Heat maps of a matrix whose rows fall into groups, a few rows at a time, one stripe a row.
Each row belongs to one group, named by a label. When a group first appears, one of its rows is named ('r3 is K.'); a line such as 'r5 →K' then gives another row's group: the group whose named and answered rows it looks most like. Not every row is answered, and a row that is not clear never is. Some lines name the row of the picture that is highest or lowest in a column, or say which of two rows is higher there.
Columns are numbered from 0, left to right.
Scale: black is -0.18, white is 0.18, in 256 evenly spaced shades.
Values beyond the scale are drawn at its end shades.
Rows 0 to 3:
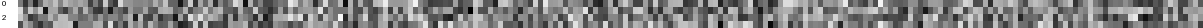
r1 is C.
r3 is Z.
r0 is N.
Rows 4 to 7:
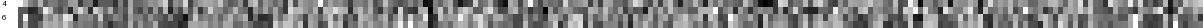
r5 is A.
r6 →Z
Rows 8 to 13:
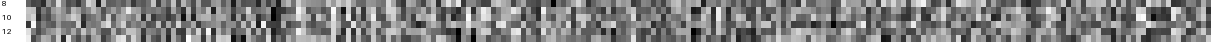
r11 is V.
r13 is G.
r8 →A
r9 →N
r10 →Z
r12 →N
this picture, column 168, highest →8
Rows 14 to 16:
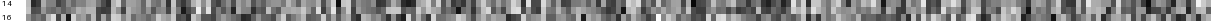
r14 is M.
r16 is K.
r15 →M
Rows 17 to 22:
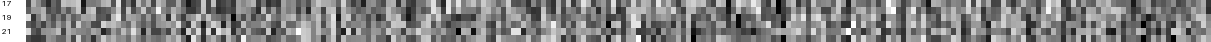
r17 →Z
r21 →G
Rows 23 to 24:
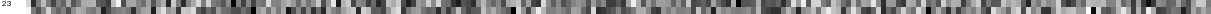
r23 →M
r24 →K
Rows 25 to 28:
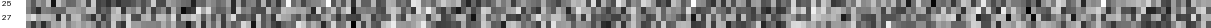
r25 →C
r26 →M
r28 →N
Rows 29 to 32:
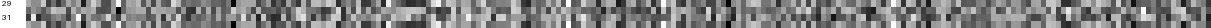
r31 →V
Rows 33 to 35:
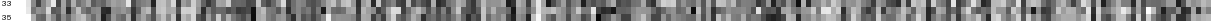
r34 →K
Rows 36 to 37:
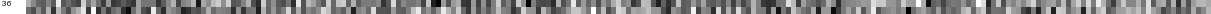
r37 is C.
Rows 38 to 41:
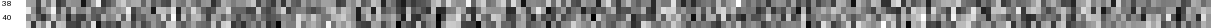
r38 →G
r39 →K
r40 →A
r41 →C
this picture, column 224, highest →41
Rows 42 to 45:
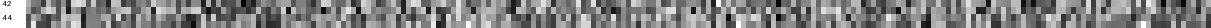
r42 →K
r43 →K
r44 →Z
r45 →Z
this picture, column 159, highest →43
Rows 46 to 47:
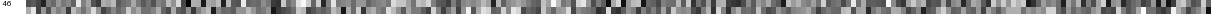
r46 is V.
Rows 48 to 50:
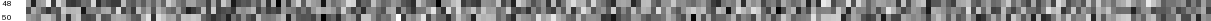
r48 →C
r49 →Z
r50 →K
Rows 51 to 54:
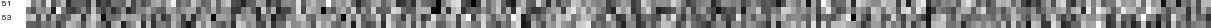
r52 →C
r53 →G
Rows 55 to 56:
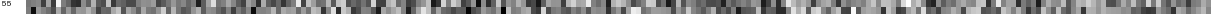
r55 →C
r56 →M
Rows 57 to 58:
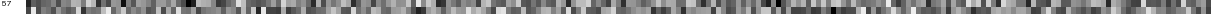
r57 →M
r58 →V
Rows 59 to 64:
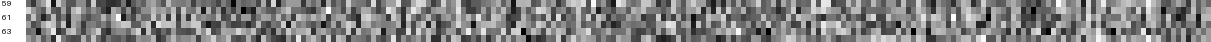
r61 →A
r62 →K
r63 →G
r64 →C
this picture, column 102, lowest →64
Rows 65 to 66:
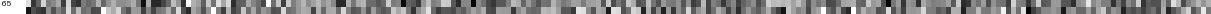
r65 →G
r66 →V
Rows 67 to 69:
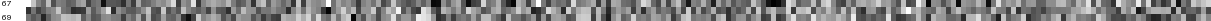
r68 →A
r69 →Z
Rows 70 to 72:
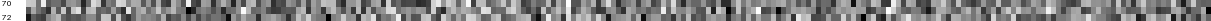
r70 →G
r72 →A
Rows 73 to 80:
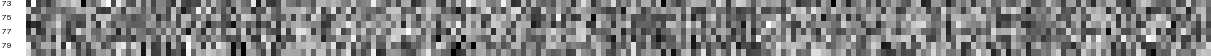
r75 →A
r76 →A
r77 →V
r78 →A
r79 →G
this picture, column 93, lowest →77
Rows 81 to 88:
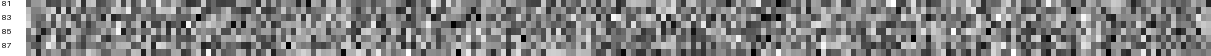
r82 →K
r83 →C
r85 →A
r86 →G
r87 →K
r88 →G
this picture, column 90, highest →85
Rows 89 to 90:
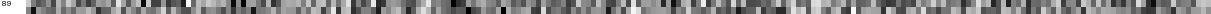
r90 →M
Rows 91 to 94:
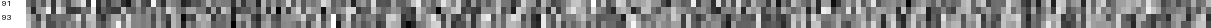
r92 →C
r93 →M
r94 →M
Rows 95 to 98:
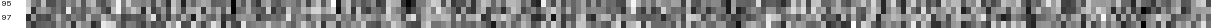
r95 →M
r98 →V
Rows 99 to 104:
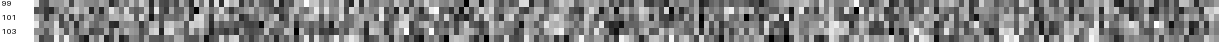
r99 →G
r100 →Z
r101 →V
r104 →C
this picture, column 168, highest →104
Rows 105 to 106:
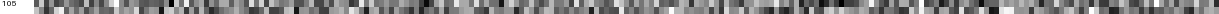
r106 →K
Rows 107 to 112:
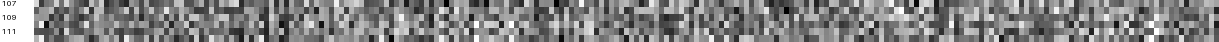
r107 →C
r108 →M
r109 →A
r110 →V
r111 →A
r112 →Z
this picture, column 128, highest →112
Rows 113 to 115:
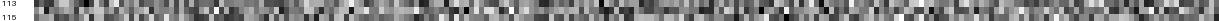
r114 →N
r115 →M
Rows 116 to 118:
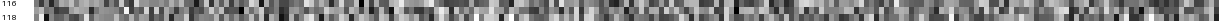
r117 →Z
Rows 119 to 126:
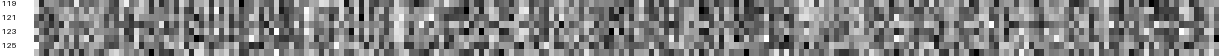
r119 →G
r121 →N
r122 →A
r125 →K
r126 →V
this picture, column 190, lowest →126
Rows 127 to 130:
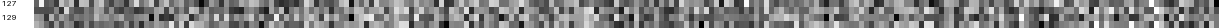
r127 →N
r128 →A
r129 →G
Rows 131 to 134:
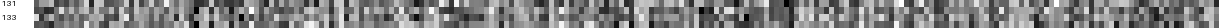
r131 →M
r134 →V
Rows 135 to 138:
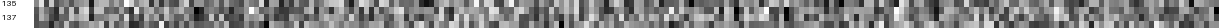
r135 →G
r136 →N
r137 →Z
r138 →A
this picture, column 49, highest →138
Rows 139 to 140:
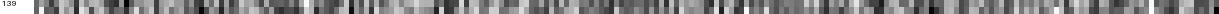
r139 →N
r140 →N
